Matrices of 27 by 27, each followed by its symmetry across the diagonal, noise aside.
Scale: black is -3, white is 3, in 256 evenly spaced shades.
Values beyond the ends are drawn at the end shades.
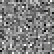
antisymmetric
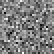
neither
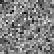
symmetric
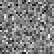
neither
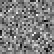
symmetric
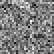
neither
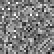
symmetric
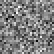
antisymmetric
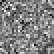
symmetric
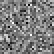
neither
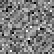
symmetric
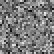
symmetric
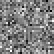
antisymmetric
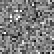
symmetric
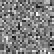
antisymmetric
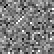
symmetric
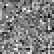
antisymmetric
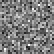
neither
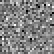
neither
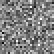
neither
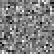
antisymmetric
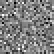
antisymmetric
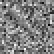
antisymmetric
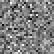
neither
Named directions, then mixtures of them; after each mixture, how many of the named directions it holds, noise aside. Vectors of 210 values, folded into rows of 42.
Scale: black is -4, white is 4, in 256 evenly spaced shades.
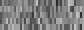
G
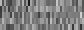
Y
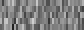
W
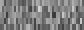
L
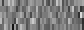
two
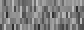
two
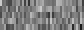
two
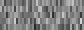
two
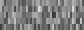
one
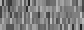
one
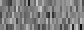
three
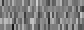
two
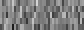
two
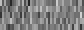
one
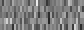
three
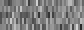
three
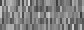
one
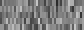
one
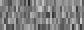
two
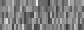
two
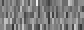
three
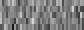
three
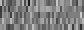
one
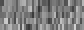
three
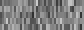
one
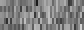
two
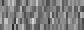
one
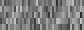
two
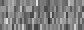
two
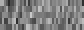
three
